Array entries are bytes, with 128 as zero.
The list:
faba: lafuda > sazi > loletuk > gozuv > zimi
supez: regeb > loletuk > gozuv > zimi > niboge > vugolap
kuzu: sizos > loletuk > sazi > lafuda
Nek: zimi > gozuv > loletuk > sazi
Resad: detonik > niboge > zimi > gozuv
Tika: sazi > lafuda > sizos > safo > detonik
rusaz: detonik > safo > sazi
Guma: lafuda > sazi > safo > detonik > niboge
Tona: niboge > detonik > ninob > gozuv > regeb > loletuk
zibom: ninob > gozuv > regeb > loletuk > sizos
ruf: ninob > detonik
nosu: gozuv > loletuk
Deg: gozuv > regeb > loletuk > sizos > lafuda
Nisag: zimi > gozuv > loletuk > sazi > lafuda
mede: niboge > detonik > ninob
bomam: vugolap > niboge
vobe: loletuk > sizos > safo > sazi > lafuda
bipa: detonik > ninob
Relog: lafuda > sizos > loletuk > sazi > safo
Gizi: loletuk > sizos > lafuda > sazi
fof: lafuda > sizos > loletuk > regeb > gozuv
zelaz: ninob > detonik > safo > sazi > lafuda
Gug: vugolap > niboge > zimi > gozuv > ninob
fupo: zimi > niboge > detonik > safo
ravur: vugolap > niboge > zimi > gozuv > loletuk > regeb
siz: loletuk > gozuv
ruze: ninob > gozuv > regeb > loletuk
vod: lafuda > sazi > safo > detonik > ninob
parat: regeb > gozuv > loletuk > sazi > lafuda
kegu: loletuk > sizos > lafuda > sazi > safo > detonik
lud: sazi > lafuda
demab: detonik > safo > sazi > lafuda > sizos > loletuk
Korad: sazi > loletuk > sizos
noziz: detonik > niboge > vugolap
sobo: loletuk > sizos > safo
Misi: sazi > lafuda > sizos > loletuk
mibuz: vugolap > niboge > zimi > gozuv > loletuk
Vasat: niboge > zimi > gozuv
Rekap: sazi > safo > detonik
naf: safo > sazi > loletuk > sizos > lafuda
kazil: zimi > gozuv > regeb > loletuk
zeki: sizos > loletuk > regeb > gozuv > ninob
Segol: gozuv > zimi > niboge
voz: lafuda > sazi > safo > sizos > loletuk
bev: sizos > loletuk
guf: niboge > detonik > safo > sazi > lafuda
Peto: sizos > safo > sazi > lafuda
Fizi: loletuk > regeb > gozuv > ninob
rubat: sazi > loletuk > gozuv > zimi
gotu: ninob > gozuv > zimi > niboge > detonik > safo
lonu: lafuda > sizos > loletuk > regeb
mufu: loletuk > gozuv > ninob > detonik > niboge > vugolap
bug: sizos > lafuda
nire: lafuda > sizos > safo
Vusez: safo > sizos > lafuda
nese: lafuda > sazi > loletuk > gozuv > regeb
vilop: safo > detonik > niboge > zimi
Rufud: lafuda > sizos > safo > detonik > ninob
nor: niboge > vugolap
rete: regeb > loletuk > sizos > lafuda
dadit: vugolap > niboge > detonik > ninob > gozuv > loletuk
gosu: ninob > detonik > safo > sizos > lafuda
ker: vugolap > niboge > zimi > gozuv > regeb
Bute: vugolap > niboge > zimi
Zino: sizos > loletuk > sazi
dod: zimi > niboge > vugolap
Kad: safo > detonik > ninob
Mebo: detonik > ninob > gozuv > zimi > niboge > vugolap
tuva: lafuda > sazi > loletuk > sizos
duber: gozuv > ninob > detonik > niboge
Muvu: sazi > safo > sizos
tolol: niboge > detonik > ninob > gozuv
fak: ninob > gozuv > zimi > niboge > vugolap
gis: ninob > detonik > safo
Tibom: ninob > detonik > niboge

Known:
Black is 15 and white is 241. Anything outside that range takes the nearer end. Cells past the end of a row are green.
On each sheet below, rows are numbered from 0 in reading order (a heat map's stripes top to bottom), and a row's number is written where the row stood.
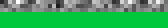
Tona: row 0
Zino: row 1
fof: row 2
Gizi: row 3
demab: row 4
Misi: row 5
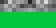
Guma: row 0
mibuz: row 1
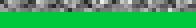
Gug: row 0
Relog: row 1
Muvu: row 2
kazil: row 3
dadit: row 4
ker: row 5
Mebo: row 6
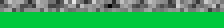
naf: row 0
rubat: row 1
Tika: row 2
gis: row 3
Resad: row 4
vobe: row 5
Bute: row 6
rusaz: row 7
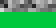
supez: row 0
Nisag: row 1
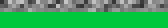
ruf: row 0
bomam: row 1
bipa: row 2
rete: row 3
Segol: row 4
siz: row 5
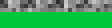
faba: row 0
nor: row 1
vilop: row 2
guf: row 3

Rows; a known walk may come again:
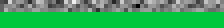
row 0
lonu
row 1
Fizi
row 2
voz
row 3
Muvu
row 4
fupo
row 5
guf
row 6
Guma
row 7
Nek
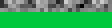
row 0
Vasat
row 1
rubat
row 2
sobo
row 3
bev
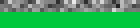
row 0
Korad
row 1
Rufud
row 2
kegu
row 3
mibuz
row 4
supez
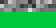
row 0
Kad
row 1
fak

